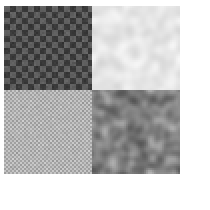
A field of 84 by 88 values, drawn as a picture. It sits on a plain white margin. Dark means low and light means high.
It is made of 2 by 2 panels. Panel 1,1: low, checkered. Panel 1,2: very high, blotchy, faint in contrast. Panel 2,1: high, checkered. Panel 2,2: middling, blotchy.
